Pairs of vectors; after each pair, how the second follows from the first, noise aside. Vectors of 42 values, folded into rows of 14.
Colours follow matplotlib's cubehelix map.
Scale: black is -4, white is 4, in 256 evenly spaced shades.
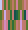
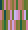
negated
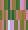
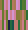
negated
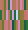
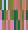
wrapped around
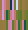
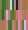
negated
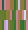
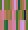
negated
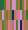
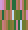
negated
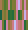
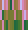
wrapped around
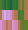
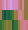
negated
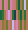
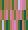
wrapped around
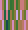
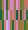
negated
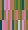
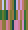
wrapped around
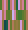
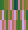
wrapped around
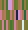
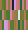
wrapped around
